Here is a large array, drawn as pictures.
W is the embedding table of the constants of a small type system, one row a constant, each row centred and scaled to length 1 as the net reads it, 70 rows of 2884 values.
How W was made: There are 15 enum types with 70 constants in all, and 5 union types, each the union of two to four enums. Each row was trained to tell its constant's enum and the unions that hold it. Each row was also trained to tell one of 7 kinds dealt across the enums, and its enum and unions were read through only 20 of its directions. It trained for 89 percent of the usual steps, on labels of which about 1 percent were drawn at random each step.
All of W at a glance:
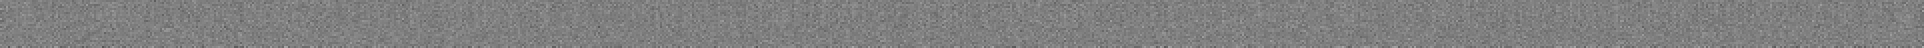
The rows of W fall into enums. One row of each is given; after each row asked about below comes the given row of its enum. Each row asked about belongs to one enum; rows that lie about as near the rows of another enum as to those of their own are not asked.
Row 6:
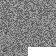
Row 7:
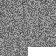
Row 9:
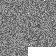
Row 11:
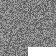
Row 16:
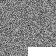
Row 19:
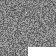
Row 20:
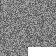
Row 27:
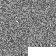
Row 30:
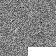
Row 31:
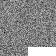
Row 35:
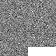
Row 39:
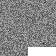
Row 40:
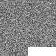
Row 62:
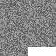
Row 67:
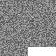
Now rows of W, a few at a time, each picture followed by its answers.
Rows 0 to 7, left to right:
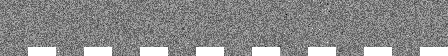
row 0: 62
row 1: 11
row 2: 6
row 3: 9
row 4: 20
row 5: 40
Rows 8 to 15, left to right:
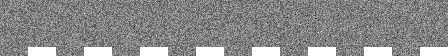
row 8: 7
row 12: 67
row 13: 31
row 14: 16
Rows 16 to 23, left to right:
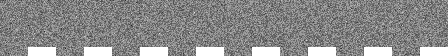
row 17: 7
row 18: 6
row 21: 20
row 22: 20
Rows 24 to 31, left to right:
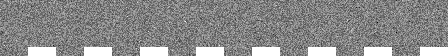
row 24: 9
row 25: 11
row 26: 39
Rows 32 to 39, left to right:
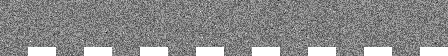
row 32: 7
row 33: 9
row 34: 11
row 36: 62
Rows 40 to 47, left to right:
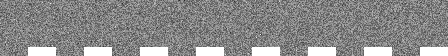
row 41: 20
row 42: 62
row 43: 6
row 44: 67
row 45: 27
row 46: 19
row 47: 9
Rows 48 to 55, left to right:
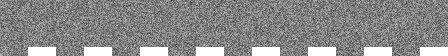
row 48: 11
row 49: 31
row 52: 67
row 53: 31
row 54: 62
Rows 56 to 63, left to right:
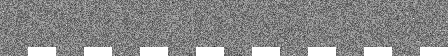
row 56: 6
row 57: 20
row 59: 39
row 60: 19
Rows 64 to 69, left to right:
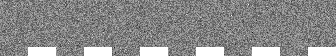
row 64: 62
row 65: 11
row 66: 31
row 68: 27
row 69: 9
